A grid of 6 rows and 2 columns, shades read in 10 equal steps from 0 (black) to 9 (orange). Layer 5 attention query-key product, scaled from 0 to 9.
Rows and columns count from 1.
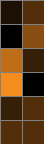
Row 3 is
7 2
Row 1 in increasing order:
1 3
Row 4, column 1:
9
